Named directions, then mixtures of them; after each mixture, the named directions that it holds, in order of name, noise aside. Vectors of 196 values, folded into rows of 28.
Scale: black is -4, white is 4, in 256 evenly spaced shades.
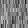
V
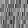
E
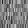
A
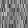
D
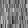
V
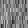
V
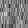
D, E, V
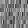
E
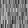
V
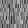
A, D, E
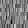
A, E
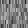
A, V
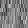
D, E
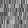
D, E, V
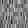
A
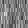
D, V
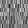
A, D, E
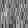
D, V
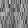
D, E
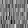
A, E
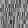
E
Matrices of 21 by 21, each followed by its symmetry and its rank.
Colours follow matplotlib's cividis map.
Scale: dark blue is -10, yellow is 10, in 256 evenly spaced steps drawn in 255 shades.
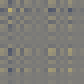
symmetric, rank one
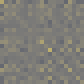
symmetric, rank three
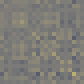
symmetric, rank three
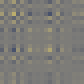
symmetric, rank one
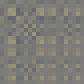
symmetric, rank two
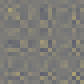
symmetric, rank three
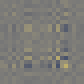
symmetric, rank two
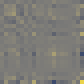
symmetric, rank two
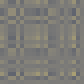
symmetric, rank one
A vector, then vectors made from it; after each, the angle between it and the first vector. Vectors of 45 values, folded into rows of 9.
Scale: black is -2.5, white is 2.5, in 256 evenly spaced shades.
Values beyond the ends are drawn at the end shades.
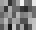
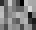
partly opposed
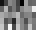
partly opposed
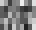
nearly parallel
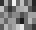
orthogonal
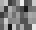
nearly parallel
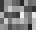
orthogonal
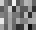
orthogonal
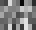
nearly opposite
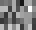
partly opposed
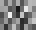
orthogonal
